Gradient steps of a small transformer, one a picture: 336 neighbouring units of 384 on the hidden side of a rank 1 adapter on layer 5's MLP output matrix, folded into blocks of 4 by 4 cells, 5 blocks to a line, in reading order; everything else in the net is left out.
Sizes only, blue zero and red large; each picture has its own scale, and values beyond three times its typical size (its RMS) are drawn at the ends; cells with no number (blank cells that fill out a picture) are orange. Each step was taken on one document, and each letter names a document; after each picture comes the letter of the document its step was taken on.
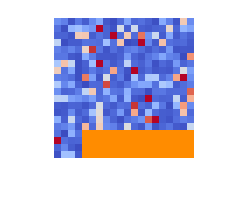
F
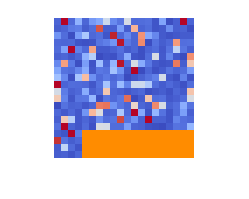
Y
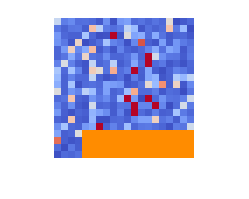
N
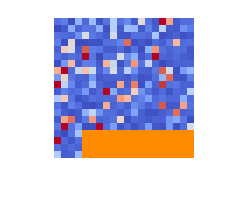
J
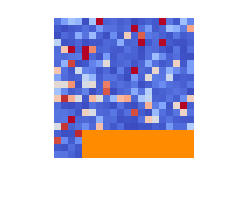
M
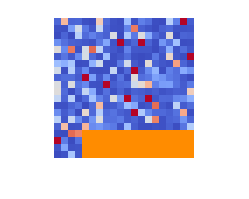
F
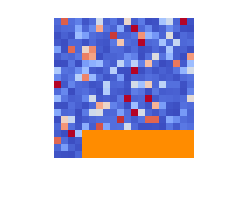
Y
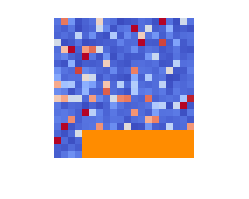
M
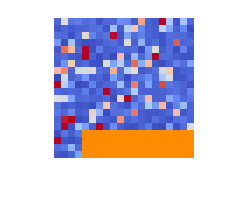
J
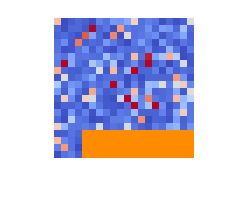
N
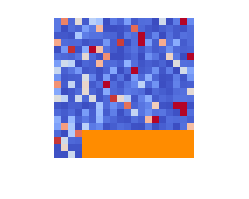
F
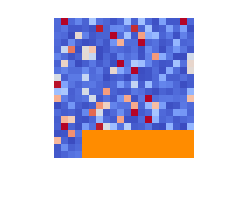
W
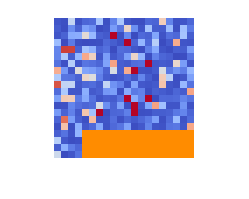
J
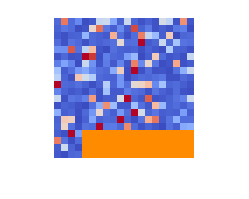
Y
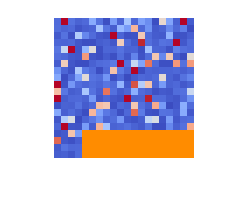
W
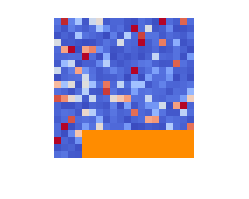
M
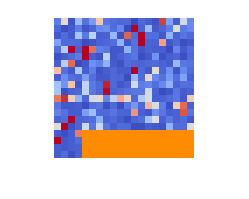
M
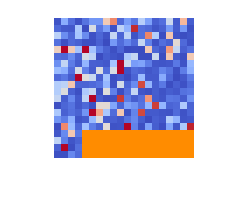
Y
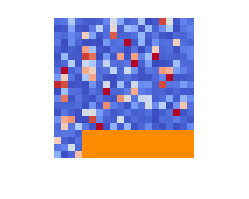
J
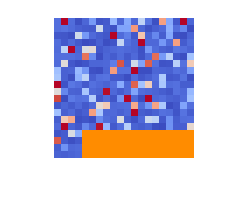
W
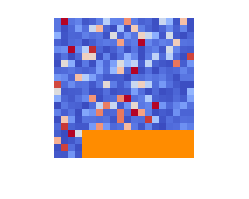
Y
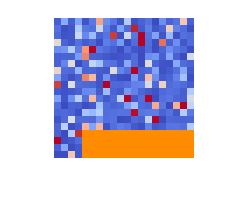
F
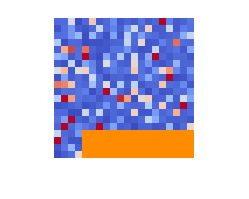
J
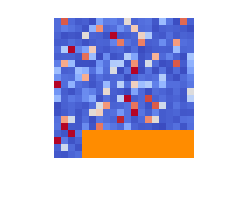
Y
